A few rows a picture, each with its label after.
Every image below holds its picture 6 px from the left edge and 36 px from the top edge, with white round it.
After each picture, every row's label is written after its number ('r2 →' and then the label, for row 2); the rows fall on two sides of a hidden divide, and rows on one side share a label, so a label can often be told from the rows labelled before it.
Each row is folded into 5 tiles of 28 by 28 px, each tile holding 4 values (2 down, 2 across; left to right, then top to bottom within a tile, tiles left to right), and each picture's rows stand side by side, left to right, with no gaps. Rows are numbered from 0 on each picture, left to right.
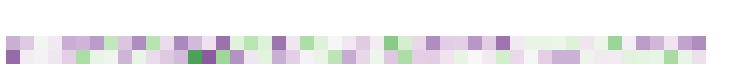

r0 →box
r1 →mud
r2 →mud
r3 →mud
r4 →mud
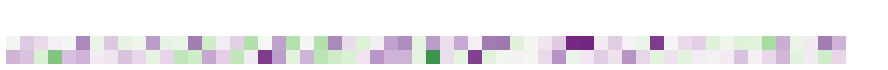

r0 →mud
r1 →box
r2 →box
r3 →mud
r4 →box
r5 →mud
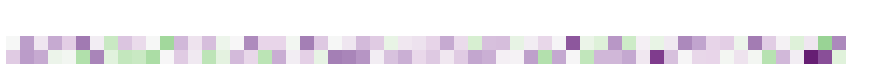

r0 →mud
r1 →mud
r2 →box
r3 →mud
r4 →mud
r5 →box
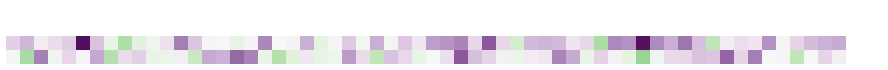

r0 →mud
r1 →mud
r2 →box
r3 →mud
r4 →mud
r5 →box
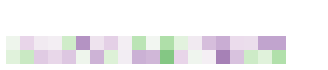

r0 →mud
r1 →mud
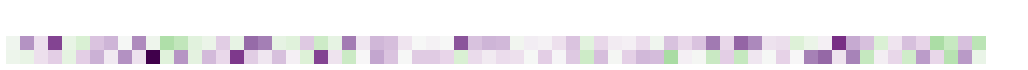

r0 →box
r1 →mud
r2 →mud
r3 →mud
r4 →mud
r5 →box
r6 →mud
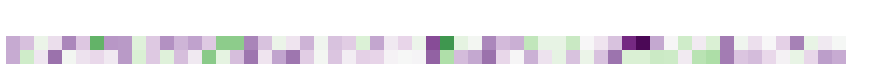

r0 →mud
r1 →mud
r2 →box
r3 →mud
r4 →mud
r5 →box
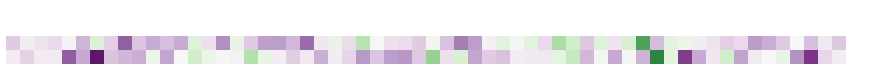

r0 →mud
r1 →mud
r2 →box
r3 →box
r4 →box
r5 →mud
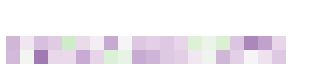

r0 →mud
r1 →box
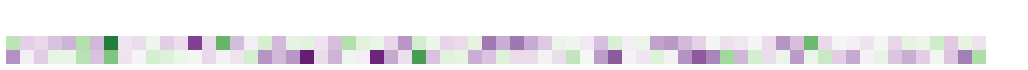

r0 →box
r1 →box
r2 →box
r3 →mud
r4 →box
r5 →mud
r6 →box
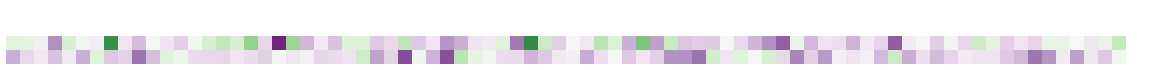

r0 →box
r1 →box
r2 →box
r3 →box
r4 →box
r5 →mud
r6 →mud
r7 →box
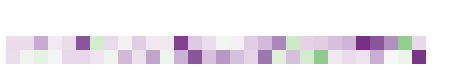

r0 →mud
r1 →box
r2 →mud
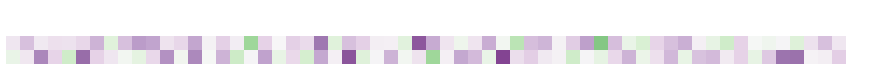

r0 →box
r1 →box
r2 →mud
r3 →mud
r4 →box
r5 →mud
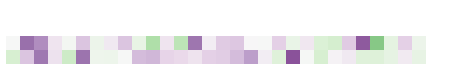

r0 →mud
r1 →box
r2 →mud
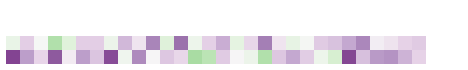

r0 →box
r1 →mud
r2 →mud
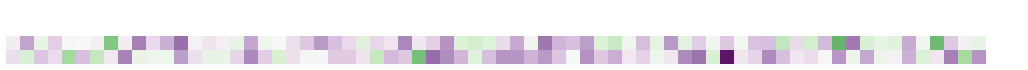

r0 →box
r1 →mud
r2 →box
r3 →box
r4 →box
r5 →box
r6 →mud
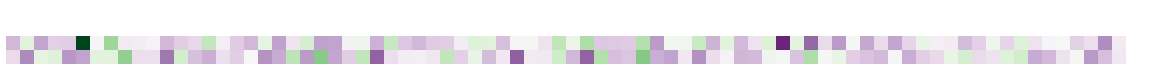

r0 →box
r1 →box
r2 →box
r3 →mud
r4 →box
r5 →mud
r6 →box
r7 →box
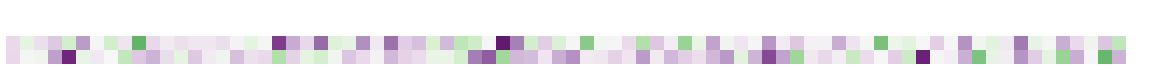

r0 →mud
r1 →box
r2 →mud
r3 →mud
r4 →box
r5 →box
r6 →box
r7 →mud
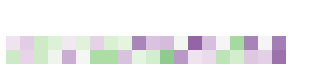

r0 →box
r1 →mud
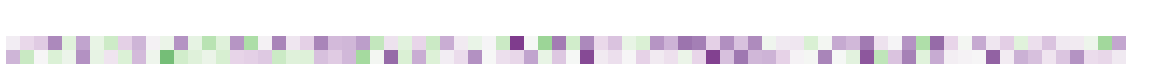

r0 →mud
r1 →box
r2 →mud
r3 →box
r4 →box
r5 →box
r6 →box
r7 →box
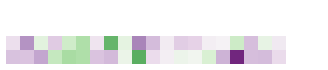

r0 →box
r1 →mud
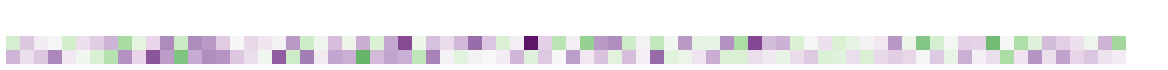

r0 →box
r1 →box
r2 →mud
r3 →mud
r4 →mud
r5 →mud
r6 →box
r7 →mud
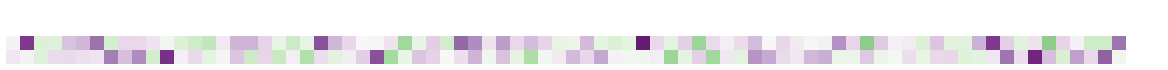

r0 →box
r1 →box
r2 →mud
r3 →mud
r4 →mud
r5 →box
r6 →box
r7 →box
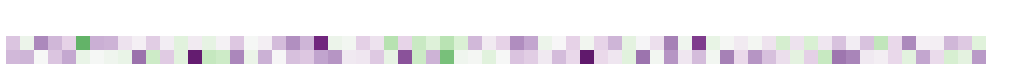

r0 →box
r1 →box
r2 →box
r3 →mud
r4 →box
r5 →box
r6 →mud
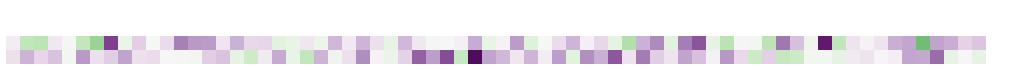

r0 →box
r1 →mud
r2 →mud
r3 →box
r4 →box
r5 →mud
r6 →box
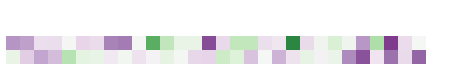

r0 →mud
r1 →mud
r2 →mud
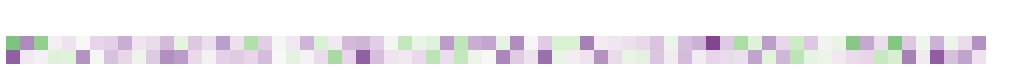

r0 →box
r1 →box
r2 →mud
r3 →box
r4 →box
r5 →mud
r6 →box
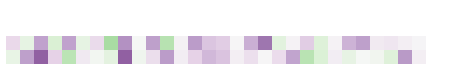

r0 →box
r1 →mud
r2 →mud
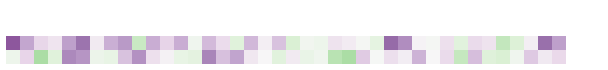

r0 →mud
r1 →mud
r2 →mud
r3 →box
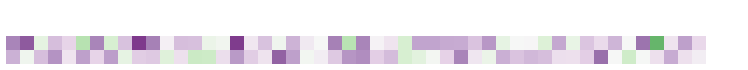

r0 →box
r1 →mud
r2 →mud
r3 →box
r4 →mud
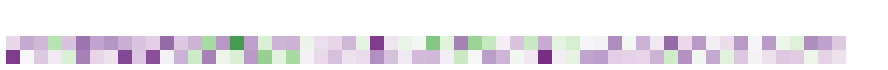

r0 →mud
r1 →mud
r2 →box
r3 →box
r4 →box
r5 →mud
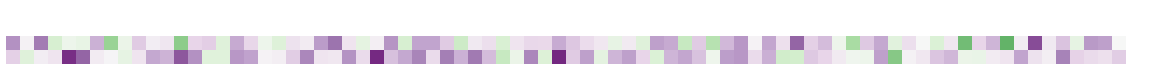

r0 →box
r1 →box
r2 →box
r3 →box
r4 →box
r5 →box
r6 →mud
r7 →mud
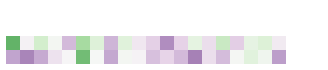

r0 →box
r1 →box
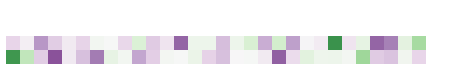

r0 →mud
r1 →mud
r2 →mud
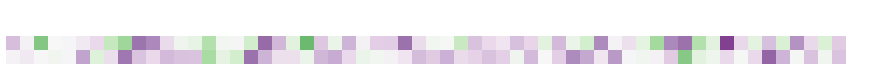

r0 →box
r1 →box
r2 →mud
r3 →box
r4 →mud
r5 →box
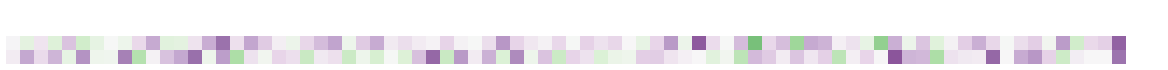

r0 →box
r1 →mud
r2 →mud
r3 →mud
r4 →box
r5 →mud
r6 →box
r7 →mud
